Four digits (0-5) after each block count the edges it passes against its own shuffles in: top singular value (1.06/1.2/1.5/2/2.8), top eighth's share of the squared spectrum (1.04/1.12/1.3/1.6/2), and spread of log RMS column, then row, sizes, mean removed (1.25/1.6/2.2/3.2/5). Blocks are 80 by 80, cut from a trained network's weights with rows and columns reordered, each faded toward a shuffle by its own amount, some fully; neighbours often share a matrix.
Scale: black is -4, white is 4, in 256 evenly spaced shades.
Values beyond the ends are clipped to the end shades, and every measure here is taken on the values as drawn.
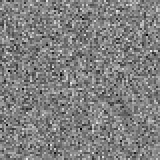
2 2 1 1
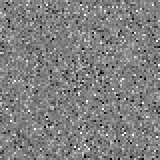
0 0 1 0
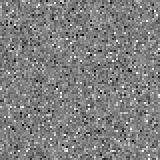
0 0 0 0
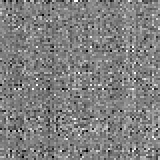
3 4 1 3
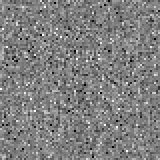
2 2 0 1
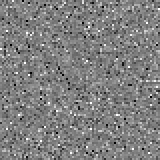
0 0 0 0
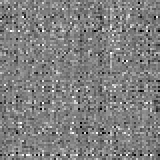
4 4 1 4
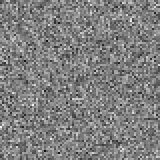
1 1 0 0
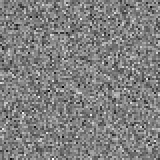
0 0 0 0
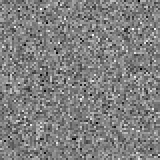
2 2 1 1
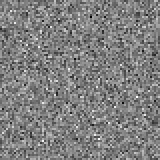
0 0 0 0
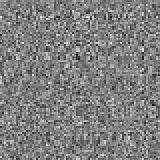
4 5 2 3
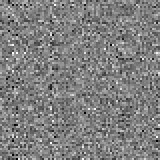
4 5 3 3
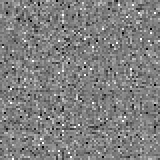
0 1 1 0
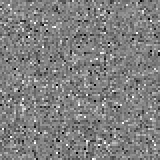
1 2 1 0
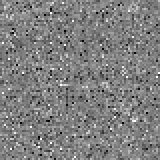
1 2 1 0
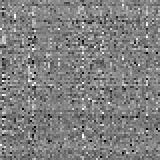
3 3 3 1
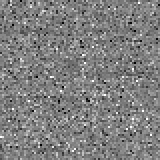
1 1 1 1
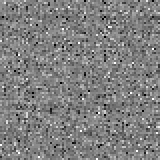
1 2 1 0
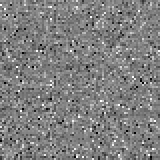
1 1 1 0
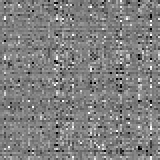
3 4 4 2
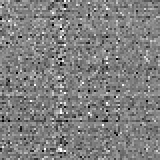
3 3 3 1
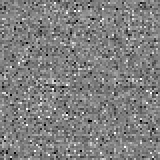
2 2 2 0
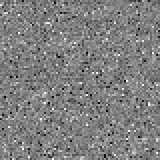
1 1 0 0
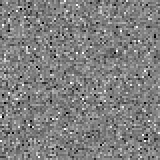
2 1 1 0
